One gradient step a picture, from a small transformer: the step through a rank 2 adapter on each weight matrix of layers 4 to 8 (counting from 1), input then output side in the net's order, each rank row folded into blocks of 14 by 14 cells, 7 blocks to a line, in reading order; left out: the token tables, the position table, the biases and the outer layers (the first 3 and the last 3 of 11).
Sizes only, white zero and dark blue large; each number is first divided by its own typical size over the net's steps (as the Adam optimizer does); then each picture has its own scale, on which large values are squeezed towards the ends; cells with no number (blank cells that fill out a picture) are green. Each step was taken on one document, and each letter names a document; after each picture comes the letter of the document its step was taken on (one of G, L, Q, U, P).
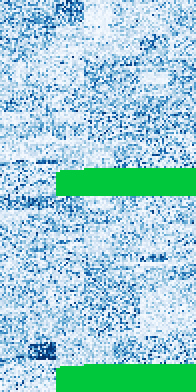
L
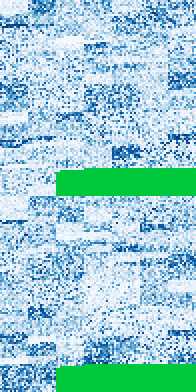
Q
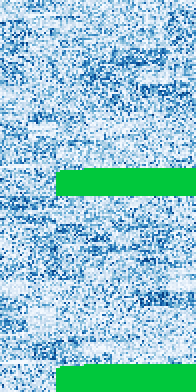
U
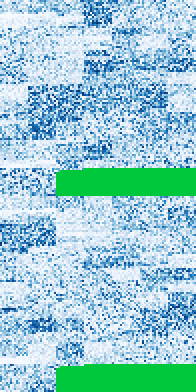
U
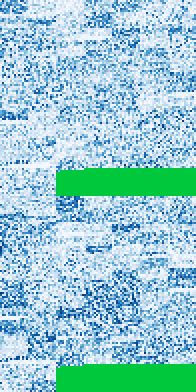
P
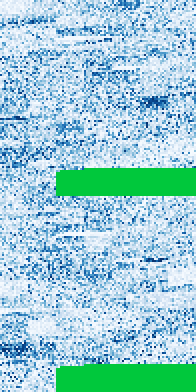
L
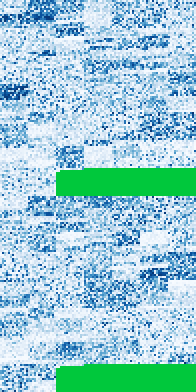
Q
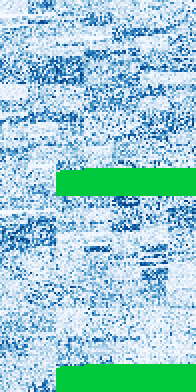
U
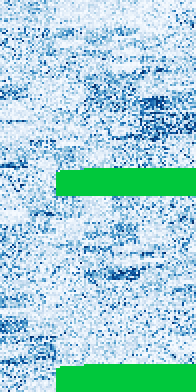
L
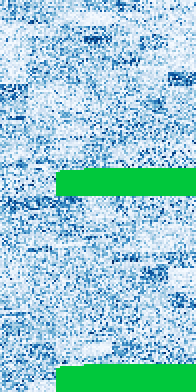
L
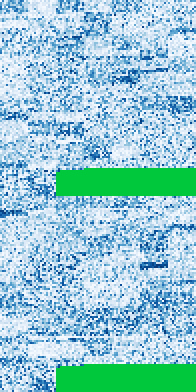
P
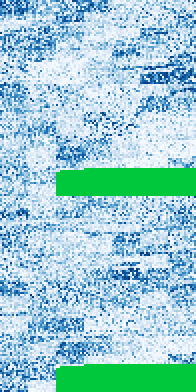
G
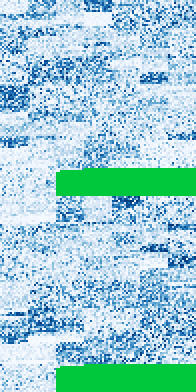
Q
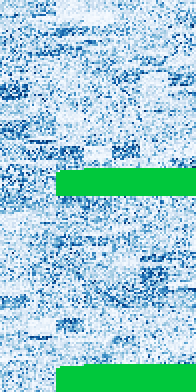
L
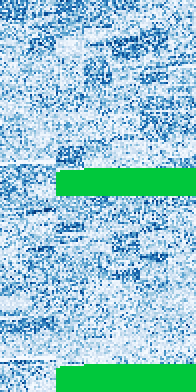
G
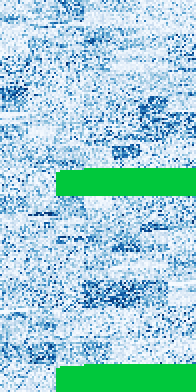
L
